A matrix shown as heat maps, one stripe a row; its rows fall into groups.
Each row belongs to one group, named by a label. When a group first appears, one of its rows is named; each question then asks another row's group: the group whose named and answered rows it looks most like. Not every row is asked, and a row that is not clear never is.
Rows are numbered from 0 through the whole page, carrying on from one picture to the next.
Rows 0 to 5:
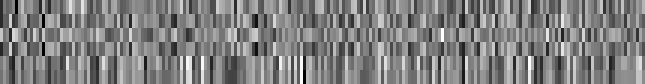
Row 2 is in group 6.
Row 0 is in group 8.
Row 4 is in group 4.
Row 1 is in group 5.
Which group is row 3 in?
5
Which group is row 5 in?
4
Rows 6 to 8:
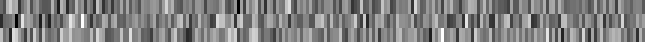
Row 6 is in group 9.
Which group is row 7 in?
8
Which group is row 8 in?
6
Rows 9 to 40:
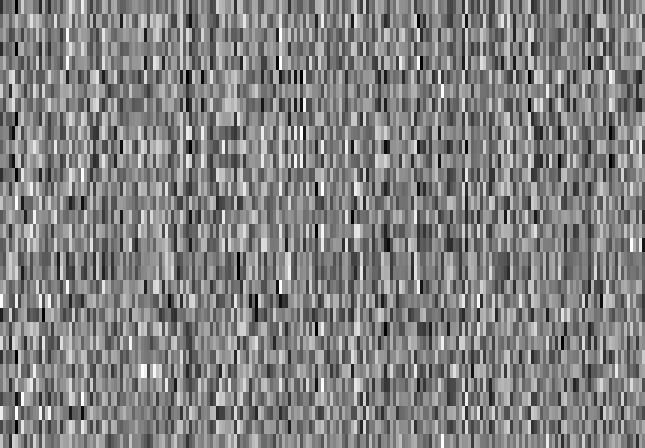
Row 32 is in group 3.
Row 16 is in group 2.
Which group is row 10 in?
3
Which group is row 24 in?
3
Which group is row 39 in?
8
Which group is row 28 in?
9
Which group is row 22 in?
3
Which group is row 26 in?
3
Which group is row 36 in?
3
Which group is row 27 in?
9
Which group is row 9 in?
8
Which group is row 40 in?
6
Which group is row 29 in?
4
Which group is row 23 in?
9
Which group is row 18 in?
4
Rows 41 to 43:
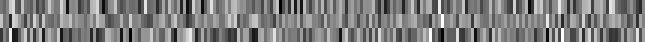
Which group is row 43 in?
5
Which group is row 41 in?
2
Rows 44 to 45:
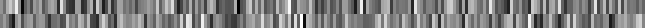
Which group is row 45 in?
4
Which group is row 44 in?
9
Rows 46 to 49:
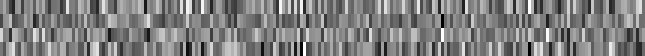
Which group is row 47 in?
5
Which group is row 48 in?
6
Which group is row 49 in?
2
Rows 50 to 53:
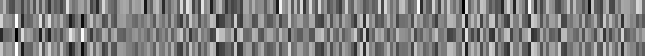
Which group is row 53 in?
9
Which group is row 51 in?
9
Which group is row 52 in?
8
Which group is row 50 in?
4
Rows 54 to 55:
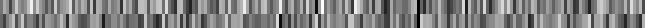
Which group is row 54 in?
3
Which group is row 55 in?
2
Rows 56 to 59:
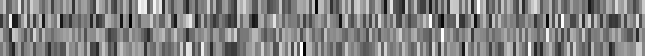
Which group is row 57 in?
5
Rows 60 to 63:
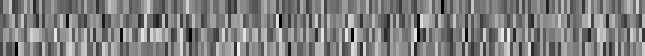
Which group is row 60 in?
5
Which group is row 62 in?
3
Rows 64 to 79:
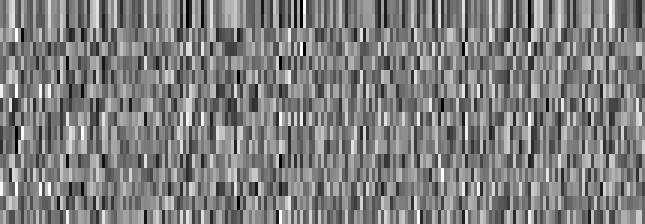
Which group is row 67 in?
4
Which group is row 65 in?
2
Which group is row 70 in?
9
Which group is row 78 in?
9
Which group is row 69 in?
9
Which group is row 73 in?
8
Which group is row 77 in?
9
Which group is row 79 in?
4
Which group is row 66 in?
9
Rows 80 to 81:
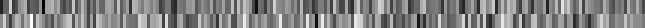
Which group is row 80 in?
5
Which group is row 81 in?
3
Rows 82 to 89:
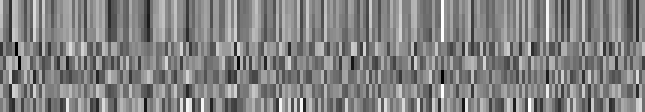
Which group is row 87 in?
5
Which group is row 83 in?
6
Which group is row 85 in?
8
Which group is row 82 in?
6
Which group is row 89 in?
4
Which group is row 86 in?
9
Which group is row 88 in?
6
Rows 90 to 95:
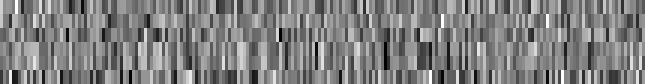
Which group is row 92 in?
2
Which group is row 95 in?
5
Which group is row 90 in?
9
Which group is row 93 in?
3
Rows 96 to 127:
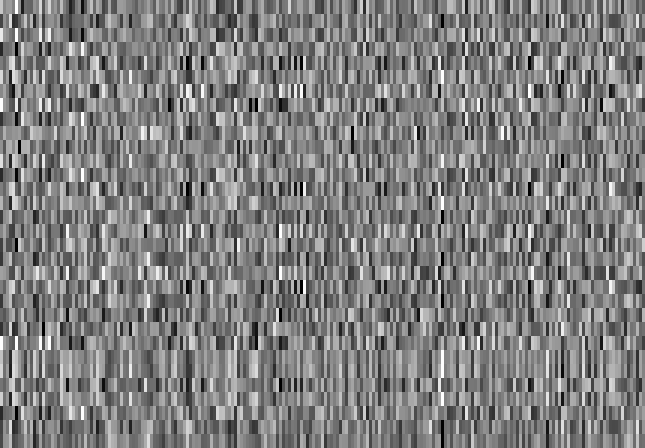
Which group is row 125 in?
8
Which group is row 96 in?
9
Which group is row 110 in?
6
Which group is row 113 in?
8
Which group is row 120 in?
9
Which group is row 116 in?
2
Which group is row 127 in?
5
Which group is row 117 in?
5
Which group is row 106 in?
9
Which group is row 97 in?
5
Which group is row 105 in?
3
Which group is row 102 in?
4
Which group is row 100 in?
2
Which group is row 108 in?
8
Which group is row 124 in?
6
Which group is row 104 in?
8
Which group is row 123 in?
2
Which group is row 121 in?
6
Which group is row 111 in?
5
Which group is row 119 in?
5
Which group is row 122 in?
6
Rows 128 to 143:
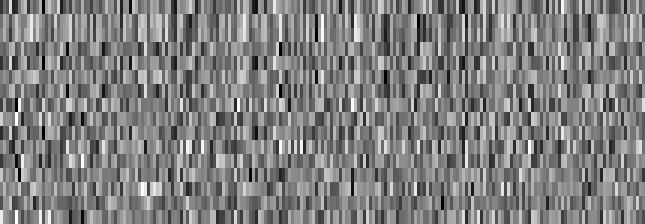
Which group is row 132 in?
5
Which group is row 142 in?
5
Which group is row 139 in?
8
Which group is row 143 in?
9
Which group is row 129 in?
3
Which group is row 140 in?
9
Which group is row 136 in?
9
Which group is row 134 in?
2
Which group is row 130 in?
3
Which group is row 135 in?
8
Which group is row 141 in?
3
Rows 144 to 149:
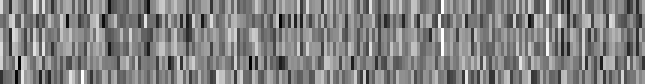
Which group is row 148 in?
9
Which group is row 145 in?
2
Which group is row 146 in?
6
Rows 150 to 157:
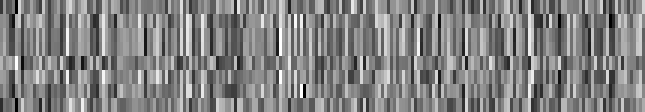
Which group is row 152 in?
4
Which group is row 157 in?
8
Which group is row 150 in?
8
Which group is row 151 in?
4
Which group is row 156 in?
4
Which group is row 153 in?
4
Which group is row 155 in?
4
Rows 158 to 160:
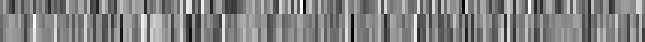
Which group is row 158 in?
4
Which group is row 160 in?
3
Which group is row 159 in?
3
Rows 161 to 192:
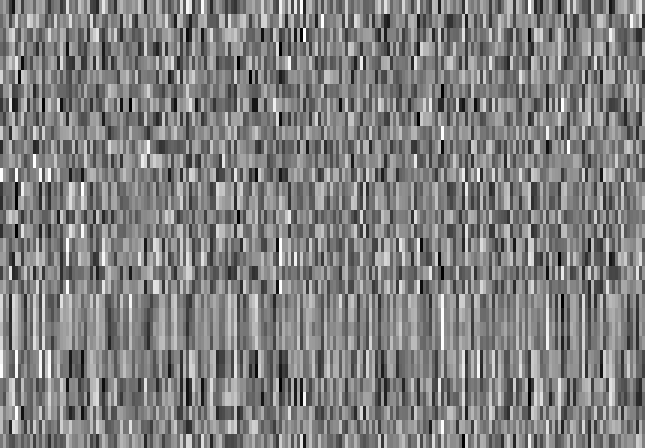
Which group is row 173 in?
9
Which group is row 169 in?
2
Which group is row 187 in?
9
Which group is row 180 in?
5
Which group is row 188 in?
2
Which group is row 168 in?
5
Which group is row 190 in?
9
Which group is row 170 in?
6
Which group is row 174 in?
8
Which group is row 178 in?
4
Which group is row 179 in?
4
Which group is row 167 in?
5
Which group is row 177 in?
8
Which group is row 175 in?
8
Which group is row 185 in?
6
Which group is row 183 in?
6
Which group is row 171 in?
5
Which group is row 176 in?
9
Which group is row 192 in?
4
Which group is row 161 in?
4
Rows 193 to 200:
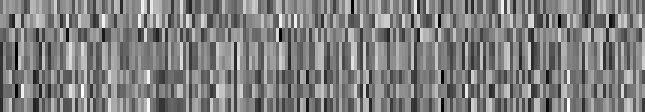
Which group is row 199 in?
8
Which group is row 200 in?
5
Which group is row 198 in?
5
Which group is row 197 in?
8
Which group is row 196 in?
8
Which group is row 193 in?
3
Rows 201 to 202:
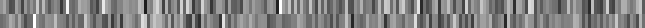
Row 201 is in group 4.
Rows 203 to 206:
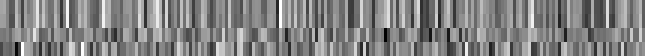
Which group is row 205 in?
3
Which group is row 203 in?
4
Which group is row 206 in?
8
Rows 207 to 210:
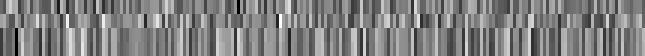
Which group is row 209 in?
8
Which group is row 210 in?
8
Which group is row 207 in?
9
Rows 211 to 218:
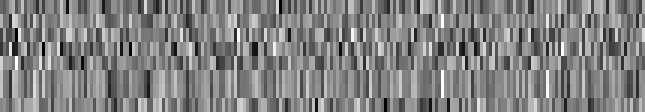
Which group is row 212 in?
6
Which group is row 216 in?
6
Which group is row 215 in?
9
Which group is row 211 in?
2
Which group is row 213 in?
8
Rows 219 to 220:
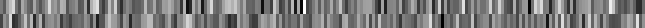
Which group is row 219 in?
2
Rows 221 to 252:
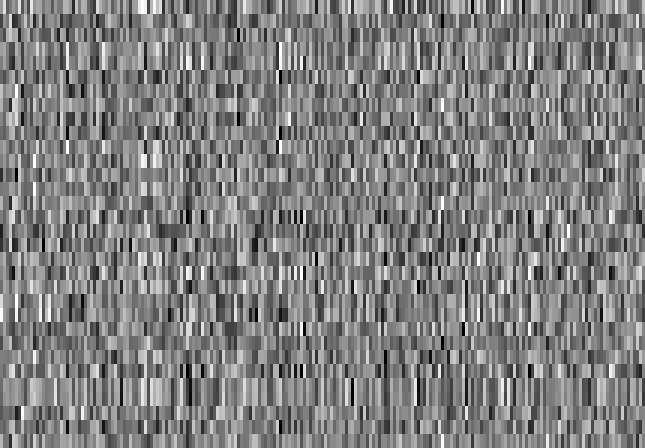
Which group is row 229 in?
9
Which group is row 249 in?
3
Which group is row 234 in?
3
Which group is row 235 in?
6
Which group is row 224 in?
4
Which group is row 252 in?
6
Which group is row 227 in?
9
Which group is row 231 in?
4
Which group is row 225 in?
4
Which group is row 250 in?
8
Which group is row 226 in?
2
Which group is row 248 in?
3
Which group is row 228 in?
6
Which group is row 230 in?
2
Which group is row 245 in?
5
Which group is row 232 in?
3
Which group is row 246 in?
3
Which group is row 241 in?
3
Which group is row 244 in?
4
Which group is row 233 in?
8
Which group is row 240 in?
4
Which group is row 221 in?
3
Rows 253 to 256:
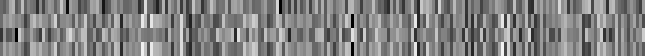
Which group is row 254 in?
3
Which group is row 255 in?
8
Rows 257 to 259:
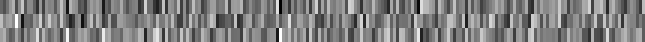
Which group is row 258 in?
9
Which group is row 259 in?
4
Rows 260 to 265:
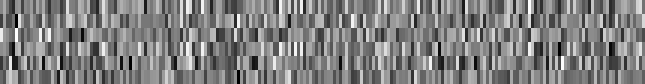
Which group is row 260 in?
4
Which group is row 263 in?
4
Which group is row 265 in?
9
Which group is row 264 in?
5
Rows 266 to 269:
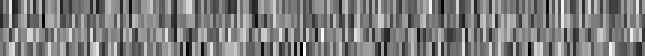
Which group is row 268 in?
3
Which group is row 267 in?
5
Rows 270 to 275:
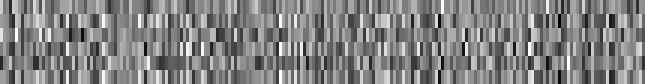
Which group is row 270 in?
6
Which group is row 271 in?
4
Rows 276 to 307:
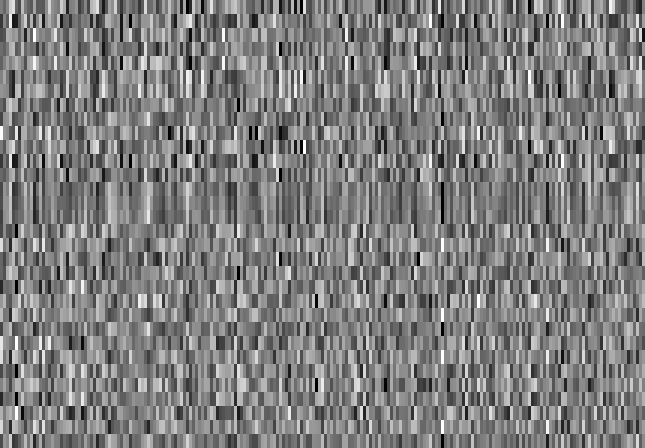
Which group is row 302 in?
8
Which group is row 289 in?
5
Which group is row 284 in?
5
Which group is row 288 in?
2
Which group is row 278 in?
3
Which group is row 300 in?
9
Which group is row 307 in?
5
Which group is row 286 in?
2
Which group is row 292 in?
8
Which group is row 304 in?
8
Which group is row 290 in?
5
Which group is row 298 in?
6
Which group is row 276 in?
2
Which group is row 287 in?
5
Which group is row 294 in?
2
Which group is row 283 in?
9
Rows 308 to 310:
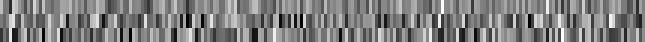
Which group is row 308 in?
6
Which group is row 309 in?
2
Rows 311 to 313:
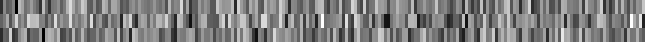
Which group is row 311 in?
8
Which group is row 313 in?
5
